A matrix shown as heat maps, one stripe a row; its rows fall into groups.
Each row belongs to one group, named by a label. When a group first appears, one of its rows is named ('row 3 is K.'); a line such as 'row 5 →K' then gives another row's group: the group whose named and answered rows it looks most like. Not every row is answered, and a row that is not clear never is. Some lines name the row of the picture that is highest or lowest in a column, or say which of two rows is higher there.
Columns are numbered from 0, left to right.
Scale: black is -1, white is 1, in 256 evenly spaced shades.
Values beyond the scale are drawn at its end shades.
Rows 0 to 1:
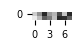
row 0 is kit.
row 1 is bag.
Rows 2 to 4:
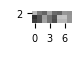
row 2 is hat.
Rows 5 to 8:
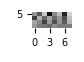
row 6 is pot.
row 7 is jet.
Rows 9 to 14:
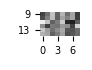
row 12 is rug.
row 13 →bag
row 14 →bag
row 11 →bag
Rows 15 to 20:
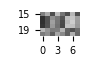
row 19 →bag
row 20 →kit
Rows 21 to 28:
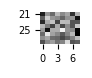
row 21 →pot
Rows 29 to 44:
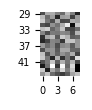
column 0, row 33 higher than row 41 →Yes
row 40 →jet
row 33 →bag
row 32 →rug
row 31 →hat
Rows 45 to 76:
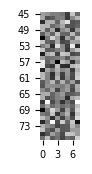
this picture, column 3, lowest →57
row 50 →kit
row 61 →jet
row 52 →hat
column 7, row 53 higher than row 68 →No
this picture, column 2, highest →72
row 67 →pot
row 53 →kit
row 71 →jet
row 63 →pot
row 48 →bag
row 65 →bag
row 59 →pot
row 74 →hat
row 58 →hat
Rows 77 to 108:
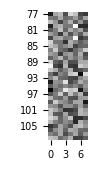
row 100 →kit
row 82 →jet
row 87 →kit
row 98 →hat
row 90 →hat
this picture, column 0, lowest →96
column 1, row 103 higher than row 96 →Yes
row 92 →rug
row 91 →bag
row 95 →pot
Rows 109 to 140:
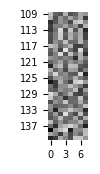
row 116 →kit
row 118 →kit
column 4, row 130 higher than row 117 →No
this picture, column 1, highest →124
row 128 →rug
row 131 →kit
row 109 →hat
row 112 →pot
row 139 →jet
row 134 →kit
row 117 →bag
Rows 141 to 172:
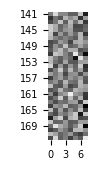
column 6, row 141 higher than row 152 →No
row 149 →kit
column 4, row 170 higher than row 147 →No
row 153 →hat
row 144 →bag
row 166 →rug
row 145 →bag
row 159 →hat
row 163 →rug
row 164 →kit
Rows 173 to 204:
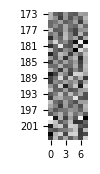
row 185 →pot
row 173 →hat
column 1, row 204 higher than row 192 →Yes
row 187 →jet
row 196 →jet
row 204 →pot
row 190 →pot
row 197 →rug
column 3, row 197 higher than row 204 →No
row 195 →hat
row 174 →jet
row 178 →kit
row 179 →pot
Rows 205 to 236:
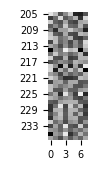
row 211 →bag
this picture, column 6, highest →225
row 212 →pot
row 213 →jet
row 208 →kit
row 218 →jet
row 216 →hat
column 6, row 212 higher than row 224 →No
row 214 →pot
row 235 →kit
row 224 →hat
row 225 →kit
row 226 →bag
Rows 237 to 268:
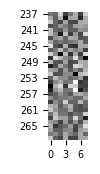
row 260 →bag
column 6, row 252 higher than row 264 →Yes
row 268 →hat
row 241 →hat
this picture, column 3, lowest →238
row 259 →kit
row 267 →kit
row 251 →jet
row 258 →rug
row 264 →jet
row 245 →hat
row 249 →hat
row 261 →bag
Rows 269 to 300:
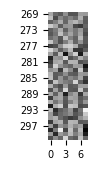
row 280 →kit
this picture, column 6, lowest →279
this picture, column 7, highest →293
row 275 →kit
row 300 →kit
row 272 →bag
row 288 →kit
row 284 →hat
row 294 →rug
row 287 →hat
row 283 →kit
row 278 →bag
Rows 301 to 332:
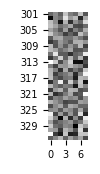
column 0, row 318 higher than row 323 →No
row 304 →bag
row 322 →pot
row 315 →jet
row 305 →jet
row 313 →bag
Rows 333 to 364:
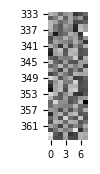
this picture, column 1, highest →355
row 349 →bag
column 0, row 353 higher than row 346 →Yes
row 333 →bag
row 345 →hat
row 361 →jet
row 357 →jet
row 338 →rug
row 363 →hat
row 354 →hat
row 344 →rug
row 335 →bag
